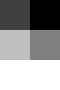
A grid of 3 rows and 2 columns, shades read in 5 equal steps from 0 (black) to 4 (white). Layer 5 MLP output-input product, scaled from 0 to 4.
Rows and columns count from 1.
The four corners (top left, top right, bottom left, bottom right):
1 0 4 4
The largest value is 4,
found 2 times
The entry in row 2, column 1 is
3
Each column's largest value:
4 4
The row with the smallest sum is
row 1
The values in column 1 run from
1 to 4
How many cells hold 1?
1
